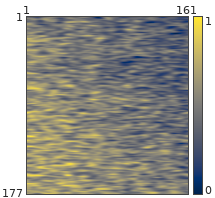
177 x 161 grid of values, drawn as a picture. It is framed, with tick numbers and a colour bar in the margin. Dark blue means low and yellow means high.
Overall the values sit about 50% of the way up the scale. The ninth with the highest average is the bottom left. The field climbs toward the bottom left. The top right is the ninth with the lowest average.
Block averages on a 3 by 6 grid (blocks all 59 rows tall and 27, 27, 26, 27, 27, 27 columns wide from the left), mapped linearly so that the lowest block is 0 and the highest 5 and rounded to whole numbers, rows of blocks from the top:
3 2 2 1 1 0 | 4 4 3 2 2 1 | 5 5 4 3 3 2
